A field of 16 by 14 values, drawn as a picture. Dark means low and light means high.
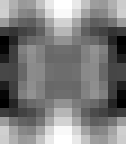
Stripes: none. Mirror symmetry: left to right and top to bottom. Slope: none. Lone odd cells: none. Grain: blotchy. Calmest part: centre. Average level on the scale: 50%.
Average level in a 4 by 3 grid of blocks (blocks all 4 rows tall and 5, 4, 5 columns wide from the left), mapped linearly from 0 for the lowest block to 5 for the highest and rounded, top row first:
2 5 2 | 0 1 0 | 0 1 0 | 2 5 2
